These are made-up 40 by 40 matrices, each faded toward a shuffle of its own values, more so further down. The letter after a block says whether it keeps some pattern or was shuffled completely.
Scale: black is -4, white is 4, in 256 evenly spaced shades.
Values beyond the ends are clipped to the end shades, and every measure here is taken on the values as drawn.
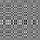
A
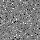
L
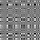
A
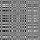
A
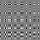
A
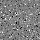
L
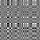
A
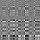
A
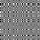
A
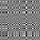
A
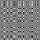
A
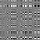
A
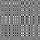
A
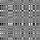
A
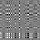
A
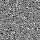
L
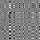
A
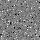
L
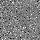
L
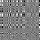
A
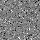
L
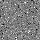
L
